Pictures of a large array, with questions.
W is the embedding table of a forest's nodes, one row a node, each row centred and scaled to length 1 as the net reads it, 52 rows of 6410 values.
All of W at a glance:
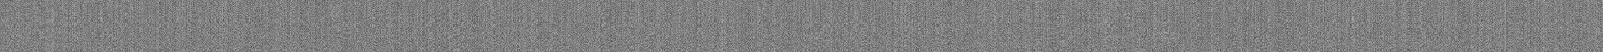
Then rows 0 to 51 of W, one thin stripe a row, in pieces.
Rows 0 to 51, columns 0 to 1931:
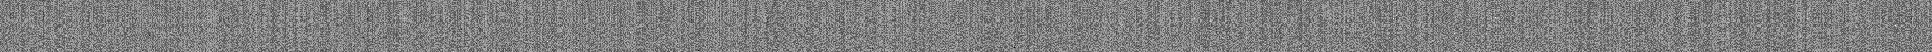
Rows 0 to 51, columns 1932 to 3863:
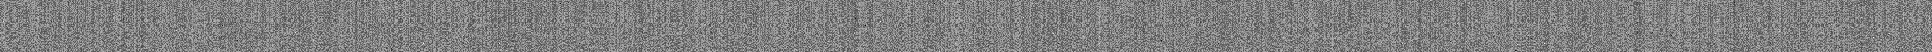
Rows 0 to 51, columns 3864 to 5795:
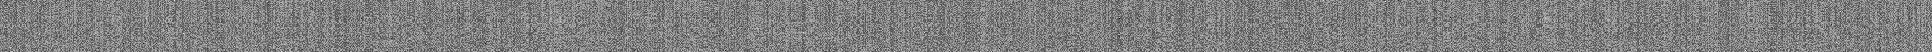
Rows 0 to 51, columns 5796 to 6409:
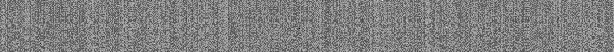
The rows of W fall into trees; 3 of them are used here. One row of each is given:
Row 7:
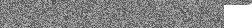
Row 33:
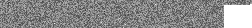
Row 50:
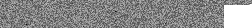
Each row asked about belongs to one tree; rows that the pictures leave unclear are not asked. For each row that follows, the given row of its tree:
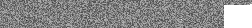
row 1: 7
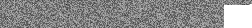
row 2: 50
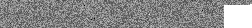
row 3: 33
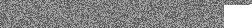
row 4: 50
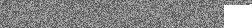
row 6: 50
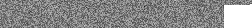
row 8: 50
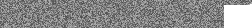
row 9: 7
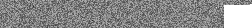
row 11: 7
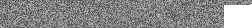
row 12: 50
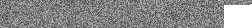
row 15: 50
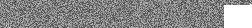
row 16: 7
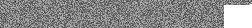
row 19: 7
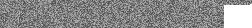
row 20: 7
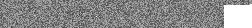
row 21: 7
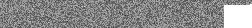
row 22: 33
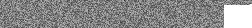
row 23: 50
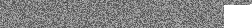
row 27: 7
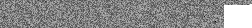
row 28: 50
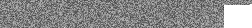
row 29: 50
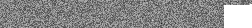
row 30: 7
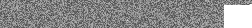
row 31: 50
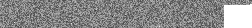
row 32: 33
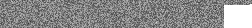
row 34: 50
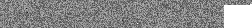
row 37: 33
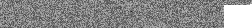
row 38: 33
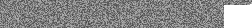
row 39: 7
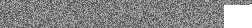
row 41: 50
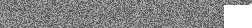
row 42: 7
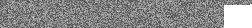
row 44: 50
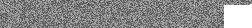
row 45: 7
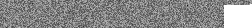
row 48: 7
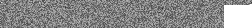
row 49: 50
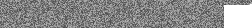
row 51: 7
